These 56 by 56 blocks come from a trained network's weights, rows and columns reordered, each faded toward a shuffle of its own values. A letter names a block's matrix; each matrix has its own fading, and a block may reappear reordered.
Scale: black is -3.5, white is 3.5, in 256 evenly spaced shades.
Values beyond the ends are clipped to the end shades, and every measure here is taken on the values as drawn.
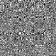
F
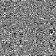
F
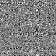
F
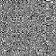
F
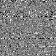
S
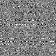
S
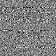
S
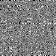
S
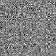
F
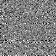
S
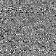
S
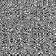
F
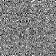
S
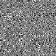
F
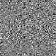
F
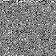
S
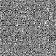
F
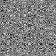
F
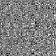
F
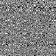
S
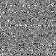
S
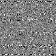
S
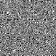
S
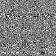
S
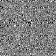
S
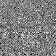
S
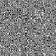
F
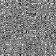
F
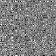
F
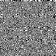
S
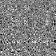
F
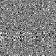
F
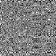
F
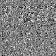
F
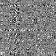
F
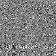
S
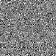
S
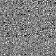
F
